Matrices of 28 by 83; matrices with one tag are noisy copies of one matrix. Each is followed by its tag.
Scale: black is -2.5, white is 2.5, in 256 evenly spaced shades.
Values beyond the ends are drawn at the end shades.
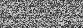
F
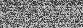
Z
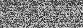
Z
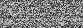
F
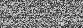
F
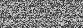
F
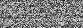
F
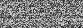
F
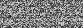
F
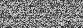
F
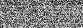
Z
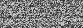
F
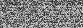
Z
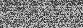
Z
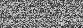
F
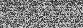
Z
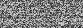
F
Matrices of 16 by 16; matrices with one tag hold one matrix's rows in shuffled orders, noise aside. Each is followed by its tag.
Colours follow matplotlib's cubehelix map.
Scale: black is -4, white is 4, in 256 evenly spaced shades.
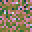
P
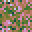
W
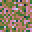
P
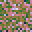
P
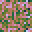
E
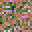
W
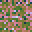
P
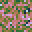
E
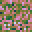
W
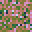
P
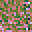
E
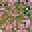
E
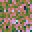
P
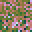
P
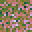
P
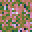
P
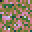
W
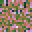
P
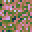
W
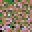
W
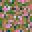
W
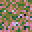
P
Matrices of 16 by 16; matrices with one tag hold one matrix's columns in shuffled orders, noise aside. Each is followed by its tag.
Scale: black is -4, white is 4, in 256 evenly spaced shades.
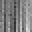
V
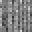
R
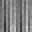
V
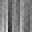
V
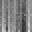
V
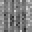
R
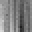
V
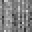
R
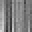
V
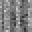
R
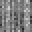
R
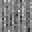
R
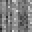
R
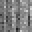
R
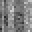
R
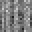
R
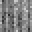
R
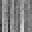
V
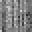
R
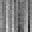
V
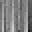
V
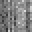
R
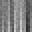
V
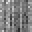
R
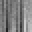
V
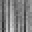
V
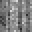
R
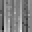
V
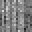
R
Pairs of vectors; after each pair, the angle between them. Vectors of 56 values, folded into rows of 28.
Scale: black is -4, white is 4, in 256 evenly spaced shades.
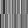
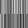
partly opposed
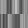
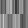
nearly opposite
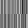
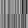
nearly parallel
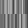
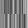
nearly opposite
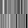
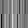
orthogonal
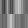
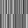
orthogonal
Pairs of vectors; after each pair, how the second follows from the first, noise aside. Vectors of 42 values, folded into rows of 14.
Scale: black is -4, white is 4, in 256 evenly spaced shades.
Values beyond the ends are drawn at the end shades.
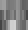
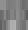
shrunk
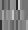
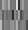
negated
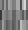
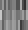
negated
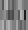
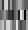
scaled up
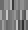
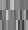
sign-scrambled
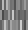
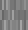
shrunk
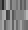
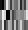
scaled up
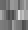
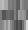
wrapped around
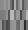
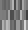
negated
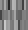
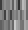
wrapped around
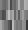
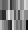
scaled up
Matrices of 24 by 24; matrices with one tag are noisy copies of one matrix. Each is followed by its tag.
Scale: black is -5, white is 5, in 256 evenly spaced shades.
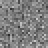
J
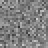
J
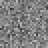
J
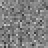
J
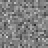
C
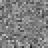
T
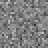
C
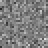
T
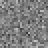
J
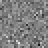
T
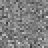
T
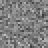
T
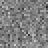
J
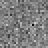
J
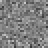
T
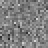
J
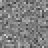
T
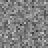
C
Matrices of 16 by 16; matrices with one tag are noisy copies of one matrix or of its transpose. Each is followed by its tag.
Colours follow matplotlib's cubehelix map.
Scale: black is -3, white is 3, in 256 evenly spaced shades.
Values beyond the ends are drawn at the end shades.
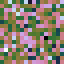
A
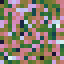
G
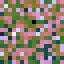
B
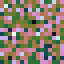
B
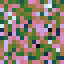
A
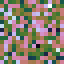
A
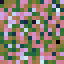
G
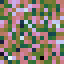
G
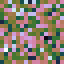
A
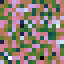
G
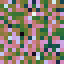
B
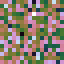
B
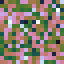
G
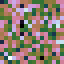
G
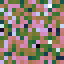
A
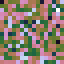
G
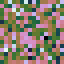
A
